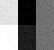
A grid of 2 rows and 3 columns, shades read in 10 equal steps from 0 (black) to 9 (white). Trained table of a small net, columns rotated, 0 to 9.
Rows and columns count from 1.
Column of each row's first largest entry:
1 1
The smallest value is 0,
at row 1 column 2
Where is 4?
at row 1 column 3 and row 2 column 3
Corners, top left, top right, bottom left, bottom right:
8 4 9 4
